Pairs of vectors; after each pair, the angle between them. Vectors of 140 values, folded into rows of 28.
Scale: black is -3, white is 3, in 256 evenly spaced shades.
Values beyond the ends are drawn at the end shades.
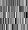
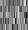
nearly parallel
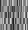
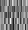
nearly parallel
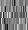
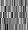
nearly parallel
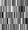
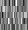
partly aligned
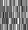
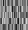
nearly opposite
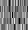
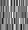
nearly opposite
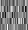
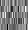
nearly opposite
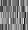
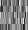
nearly parallel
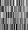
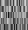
nearly parallel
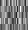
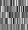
partly aligned
